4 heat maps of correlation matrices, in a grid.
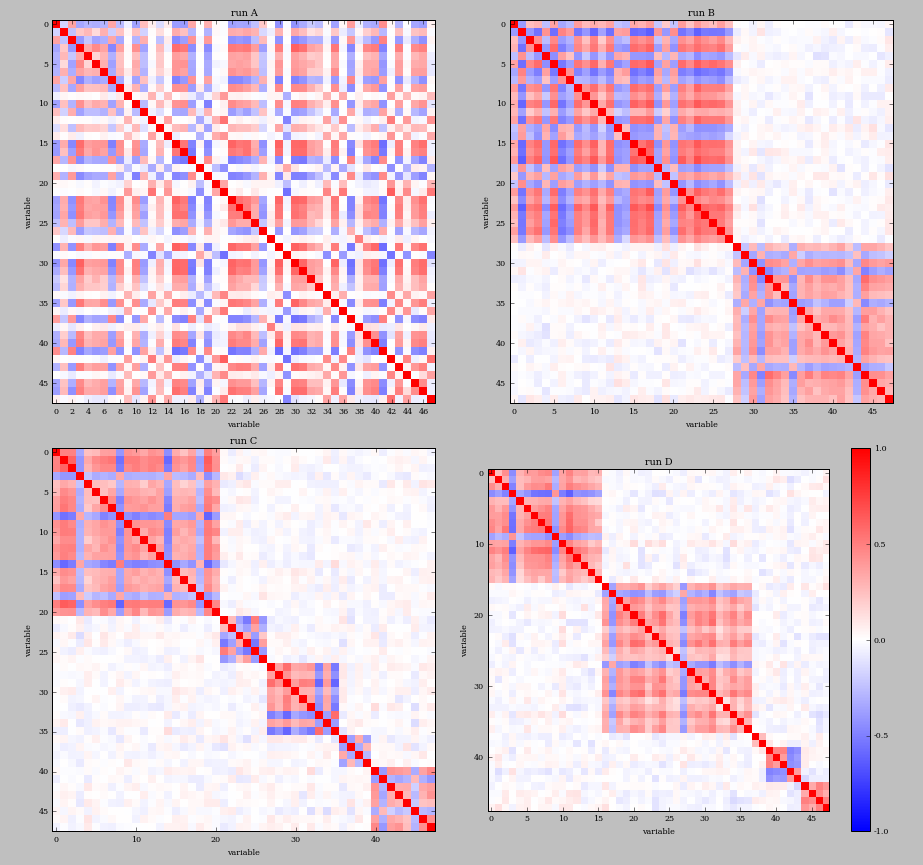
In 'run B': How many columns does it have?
48
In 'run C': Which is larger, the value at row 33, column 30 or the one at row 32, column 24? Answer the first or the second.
the second
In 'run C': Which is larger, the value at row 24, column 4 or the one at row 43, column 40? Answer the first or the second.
the second
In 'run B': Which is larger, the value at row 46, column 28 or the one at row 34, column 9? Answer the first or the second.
the first
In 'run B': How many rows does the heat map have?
48
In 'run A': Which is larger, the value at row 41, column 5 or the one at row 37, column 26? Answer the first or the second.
the second
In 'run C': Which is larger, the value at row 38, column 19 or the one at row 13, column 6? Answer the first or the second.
the second
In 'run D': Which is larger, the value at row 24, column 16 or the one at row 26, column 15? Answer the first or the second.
the first
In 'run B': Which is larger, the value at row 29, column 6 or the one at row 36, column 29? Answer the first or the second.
the first
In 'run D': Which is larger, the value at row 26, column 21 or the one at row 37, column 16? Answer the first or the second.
the first
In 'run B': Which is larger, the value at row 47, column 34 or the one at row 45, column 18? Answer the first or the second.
the first
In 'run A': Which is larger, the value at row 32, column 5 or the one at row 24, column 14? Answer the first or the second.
the first
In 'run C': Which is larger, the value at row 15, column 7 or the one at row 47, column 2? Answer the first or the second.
the first
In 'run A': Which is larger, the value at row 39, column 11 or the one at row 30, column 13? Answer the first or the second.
the second
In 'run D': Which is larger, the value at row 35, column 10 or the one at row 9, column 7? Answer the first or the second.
the first
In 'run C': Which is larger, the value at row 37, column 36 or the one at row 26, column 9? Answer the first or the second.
the second
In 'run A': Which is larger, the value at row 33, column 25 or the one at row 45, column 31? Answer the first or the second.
the second
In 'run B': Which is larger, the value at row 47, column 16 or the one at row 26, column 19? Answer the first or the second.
the second
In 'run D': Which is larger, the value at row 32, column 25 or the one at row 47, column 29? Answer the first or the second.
the first
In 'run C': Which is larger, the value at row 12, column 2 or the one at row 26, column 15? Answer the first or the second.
the first
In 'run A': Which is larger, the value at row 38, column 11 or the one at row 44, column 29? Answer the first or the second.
the first
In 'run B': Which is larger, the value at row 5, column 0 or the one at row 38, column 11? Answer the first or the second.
the first
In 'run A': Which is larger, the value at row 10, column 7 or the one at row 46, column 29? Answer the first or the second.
the second
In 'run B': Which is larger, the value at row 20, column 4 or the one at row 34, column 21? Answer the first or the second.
the first
